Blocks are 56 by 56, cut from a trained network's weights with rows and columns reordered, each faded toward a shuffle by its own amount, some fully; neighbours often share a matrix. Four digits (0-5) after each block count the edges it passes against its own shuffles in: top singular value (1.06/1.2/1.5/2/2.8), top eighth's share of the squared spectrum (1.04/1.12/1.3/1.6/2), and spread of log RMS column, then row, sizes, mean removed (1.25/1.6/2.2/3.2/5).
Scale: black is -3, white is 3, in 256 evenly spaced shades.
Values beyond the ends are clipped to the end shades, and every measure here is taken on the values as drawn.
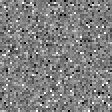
1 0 0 0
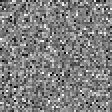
2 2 1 1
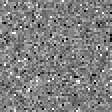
0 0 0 0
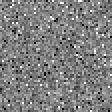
0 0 0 0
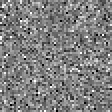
0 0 0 0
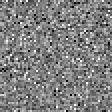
0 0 0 0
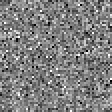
1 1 0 1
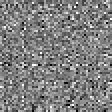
3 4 2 2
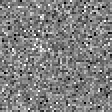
1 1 0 0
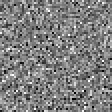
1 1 0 0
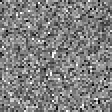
1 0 0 0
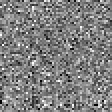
3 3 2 1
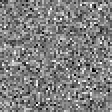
1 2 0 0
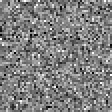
1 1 0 0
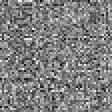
3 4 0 3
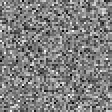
0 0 0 1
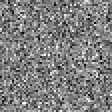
0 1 0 0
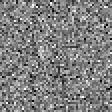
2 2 0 0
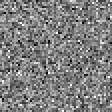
1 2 0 1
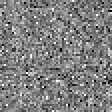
1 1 0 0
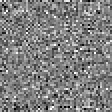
3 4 2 2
